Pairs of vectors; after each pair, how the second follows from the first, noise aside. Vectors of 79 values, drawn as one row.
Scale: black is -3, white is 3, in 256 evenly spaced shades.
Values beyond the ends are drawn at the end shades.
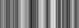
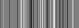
partly zeroed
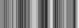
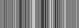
partly zeroed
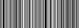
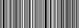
copied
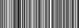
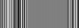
partly zeroed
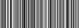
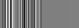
partly zeroed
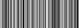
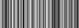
copied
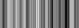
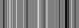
partly zeroed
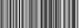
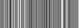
partly zeroed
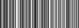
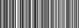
copied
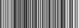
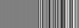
partly zeroed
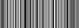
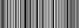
copied
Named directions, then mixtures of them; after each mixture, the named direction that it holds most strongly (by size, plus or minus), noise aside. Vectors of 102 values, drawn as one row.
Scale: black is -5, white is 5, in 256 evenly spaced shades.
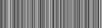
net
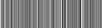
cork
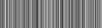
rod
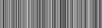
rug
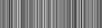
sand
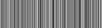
net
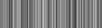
sand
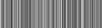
cork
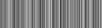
net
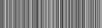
rod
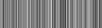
rug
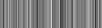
rug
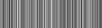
sand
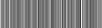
cork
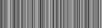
net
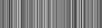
sand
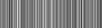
sand
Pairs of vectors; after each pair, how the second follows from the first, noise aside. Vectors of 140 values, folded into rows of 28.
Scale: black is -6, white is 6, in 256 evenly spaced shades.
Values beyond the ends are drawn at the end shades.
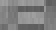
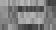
scaled up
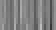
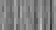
copied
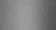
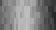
scaled up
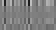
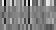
scaled up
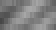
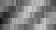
scaled up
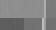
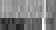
scaled up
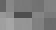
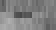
copied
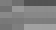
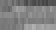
copied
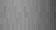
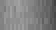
copied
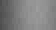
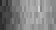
scaled up
